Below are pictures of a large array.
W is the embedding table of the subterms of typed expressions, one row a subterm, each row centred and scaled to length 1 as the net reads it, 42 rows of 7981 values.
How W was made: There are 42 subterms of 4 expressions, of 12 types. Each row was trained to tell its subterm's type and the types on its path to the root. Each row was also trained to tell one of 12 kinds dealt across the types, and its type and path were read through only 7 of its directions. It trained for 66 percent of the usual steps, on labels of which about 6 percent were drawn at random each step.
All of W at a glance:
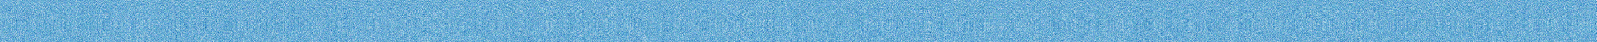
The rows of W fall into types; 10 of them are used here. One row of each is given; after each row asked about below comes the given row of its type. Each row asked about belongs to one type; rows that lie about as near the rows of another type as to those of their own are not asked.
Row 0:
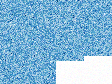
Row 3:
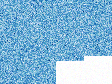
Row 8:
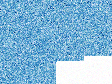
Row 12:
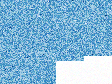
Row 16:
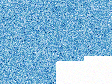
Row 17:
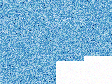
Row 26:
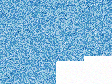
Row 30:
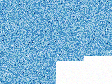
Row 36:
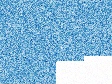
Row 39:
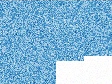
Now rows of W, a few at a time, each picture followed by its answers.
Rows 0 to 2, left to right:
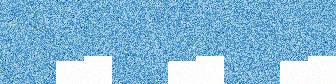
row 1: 16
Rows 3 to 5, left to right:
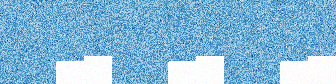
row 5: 8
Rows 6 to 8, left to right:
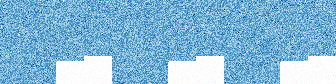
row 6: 26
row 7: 30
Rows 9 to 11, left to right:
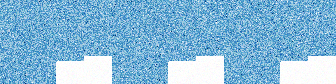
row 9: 3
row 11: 30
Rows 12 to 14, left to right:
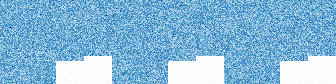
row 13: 26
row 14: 17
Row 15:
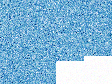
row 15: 17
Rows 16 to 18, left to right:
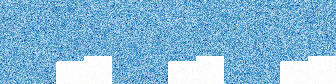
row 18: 26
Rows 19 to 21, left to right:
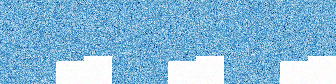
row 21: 30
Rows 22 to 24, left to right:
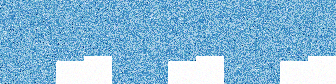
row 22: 30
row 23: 26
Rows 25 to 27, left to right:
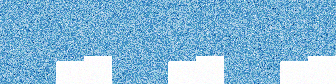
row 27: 36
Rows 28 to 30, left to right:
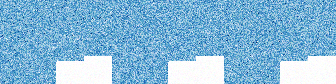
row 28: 26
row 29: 30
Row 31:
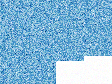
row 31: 17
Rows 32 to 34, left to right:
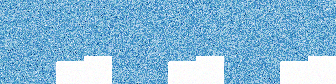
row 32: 8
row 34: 3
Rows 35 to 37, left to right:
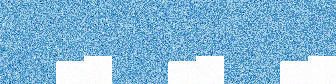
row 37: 17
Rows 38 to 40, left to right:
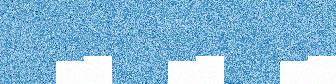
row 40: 8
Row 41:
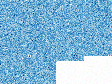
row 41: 36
